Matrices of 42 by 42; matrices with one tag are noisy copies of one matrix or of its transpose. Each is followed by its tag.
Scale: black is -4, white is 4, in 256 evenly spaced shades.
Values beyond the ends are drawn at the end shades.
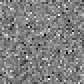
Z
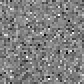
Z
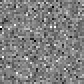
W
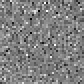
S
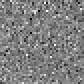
S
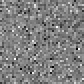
Z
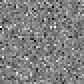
W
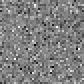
Z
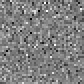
S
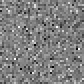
Z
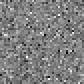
Z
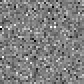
W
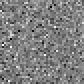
S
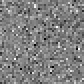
Z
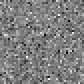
Z
